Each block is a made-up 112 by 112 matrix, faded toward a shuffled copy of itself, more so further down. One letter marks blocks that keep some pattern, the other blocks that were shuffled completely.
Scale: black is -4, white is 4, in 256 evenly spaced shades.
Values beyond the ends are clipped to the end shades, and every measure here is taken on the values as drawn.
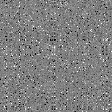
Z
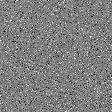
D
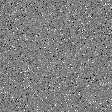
D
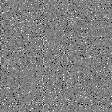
Z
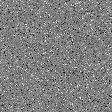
D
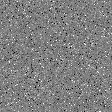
D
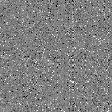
Z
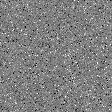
D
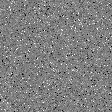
D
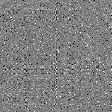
Z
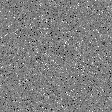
D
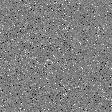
D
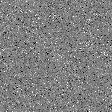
D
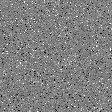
D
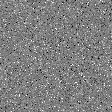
D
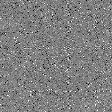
Z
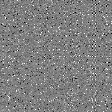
Z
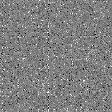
Z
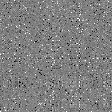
Z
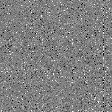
Z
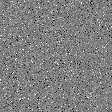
D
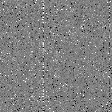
Z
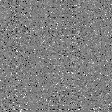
Z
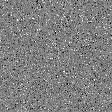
D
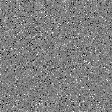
Z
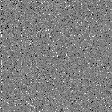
Z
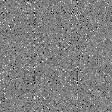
Z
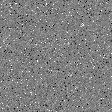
D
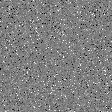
D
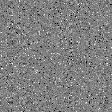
Z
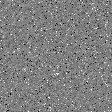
D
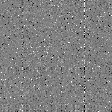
Z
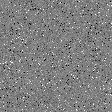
D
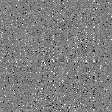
Z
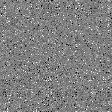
Z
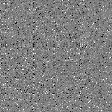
Z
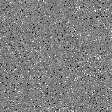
Z
